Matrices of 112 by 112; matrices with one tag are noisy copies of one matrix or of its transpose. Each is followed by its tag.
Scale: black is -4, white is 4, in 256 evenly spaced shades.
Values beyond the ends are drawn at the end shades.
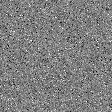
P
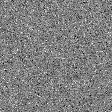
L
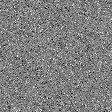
P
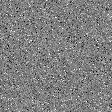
P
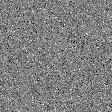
P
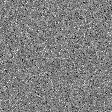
L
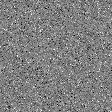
P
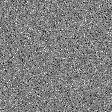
L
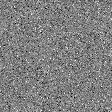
P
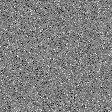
P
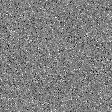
P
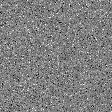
L
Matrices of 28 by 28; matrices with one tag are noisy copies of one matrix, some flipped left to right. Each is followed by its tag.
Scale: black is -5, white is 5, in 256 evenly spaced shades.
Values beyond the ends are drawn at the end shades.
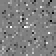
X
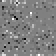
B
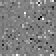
B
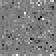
B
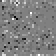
B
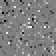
X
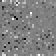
B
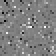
X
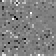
B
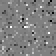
X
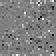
B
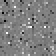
X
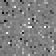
X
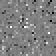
X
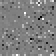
B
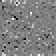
B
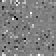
B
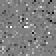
X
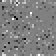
B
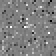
X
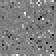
B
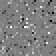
X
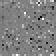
B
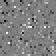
X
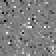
X
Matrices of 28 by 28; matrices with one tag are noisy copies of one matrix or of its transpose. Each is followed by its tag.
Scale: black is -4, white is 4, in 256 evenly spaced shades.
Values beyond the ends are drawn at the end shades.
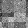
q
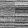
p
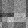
q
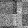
q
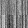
p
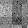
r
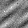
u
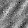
u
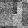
q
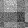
r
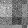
r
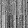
p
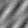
u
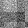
r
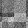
q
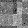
q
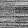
p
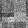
q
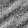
u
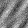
u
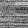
p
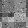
q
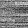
p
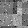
q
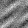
u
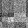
q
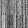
p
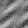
u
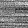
p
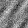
u
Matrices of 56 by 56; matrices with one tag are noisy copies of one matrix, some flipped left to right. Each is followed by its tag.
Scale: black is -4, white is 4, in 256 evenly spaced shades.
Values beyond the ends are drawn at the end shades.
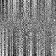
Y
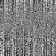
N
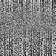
N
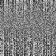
N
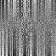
Y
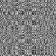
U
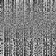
N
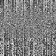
N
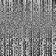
N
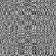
U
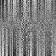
Y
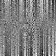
Y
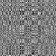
U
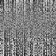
N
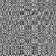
U
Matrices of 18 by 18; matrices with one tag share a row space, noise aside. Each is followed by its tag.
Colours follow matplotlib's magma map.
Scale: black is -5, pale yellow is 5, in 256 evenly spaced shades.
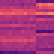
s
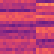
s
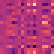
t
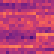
s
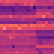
s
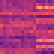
s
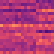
s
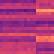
s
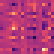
t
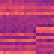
s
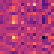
t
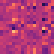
t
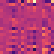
t
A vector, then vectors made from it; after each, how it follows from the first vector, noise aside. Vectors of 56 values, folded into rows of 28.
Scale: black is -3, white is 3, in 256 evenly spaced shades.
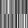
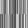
sign-scrambled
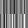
wrapped around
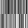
sign-scrambled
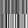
wrapped around
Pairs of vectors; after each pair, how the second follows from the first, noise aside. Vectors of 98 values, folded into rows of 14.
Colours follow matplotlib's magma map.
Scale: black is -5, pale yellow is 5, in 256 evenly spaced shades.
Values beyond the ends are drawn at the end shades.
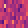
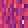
reversed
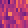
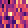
scaled up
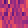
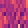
reversed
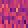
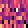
scaled up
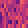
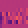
partly zeroed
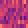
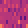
partly zeroed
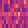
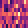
scaled up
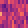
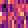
scaled up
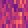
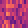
reversed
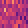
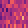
reversed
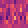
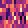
scaled up
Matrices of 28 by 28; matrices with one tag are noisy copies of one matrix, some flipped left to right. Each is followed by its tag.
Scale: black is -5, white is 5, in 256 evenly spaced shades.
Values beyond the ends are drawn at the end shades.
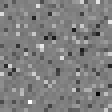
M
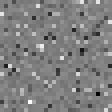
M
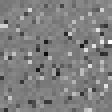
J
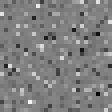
M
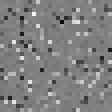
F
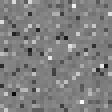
M
